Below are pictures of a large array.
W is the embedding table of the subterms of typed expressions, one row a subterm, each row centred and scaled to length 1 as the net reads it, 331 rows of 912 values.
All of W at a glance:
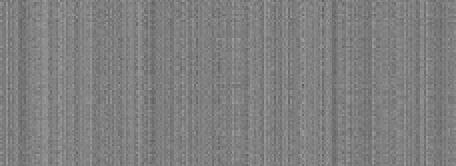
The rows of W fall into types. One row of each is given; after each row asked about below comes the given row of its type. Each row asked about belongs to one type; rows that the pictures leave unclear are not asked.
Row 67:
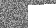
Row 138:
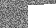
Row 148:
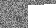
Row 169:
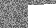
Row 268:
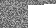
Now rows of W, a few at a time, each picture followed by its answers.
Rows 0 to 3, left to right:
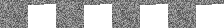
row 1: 268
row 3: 138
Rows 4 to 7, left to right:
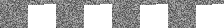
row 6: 138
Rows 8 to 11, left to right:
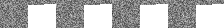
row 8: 169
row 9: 138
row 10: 67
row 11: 268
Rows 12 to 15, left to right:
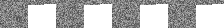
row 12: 148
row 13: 169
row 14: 67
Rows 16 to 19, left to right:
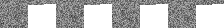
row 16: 169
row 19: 148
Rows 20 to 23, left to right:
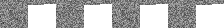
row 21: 138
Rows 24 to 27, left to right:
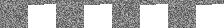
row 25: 268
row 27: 138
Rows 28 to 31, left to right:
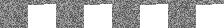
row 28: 169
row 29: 169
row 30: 138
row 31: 169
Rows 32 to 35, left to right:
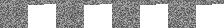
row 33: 169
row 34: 268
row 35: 268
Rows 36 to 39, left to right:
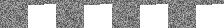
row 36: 148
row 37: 138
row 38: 148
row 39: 148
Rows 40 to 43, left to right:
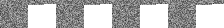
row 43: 138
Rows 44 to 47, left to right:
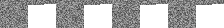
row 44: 138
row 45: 148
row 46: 138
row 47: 138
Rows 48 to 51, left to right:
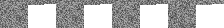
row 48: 148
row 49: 148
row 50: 148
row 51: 67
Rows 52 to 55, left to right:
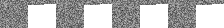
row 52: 138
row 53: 67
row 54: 138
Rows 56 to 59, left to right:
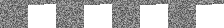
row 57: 268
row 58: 138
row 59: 138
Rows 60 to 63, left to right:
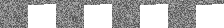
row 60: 169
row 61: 148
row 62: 67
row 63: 138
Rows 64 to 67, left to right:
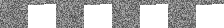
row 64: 138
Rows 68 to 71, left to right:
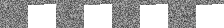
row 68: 138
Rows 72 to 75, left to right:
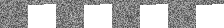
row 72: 169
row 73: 268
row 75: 148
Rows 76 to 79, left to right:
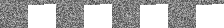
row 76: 268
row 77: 67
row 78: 67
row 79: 67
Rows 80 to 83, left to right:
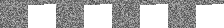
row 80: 268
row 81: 67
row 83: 169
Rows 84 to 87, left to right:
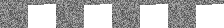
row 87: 169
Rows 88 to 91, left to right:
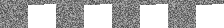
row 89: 67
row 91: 138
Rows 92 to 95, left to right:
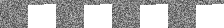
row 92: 67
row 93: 268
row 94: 67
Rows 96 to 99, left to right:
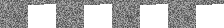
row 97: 268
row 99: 148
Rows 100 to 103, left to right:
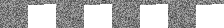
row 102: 67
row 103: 67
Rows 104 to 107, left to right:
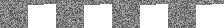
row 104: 138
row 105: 268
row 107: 169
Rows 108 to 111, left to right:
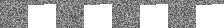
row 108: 268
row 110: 268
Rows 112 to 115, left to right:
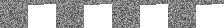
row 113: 169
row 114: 138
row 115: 67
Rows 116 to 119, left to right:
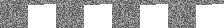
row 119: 169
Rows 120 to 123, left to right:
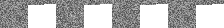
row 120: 148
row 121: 67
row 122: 138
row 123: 148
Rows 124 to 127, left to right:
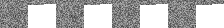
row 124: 138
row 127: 268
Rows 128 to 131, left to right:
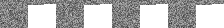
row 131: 169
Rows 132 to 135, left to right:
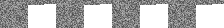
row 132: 148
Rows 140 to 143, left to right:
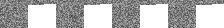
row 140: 67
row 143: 138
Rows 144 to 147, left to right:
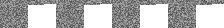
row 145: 138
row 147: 67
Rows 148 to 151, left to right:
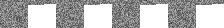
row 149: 67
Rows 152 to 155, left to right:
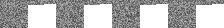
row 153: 169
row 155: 268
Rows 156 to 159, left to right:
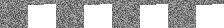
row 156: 138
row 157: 67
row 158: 148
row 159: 138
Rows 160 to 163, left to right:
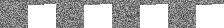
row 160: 268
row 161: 67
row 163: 138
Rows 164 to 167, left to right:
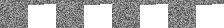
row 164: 67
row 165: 268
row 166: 67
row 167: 138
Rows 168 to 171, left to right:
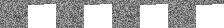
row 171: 138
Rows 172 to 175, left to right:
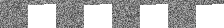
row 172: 169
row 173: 169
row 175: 138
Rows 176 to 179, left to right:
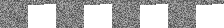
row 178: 268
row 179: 268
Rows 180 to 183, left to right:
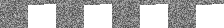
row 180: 138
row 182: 169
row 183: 67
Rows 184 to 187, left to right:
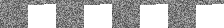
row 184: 169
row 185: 268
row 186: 67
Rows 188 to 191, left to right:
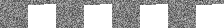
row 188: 67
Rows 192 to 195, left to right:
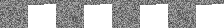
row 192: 138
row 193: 148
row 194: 138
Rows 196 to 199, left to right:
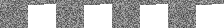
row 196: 138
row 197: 138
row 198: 169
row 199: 138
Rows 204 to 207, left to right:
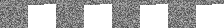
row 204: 138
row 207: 268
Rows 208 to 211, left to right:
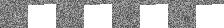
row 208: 268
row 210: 169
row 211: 148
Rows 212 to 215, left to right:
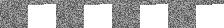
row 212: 67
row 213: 67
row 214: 268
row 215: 148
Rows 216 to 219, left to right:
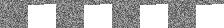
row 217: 268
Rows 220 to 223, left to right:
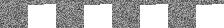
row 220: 169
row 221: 268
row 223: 67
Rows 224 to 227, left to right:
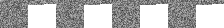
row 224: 169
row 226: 138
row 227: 67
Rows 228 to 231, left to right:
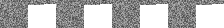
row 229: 148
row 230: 169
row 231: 169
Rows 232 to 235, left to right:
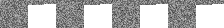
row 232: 67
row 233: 268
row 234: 138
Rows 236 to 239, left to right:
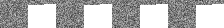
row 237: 169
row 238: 148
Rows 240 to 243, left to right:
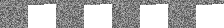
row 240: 138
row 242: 67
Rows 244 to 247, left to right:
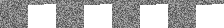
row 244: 67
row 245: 268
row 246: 148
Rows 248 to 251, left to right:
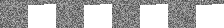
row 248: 268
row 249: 169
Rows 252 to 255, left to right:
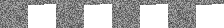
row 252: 148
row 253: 67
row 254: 138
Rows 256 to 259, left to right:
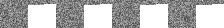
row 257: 67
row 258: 169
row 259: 148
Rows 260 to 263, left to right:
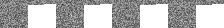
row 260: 169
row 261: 268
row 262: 67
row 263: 268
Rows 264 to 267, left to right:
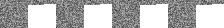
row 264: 67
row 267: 67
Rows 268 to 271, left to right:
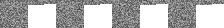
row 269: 268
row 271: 67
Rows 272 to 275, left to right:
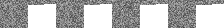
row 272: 169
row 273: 169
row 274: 169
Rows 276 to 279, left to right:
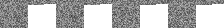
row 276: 169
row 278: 138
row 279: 268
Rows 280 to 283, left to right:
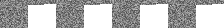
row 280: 138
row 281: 138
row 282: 138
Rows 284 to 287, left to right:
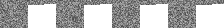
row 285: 148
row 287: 138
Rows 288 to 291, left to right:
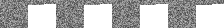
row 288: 67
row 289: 67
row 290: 169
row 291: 138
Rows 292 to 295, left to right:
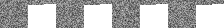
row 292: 169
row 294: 169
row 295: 268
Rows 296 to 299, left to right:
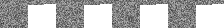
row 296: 169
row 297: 268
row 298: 148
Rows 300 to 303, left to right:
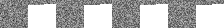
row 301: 138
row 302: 67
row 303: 268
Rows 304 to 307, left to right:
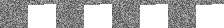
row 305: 138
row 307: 67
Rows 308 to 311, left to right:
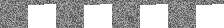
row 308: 148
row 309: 169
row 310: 148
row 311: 268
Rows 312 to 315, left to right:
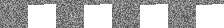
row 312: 169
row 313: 268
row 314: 67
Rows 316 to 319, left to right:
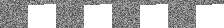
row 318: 268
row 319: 138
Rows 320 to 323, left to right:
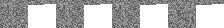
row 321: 169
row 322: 169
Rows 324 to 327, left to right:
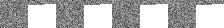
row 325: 169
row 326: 67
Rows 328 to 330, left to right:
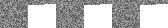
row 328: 169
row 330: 67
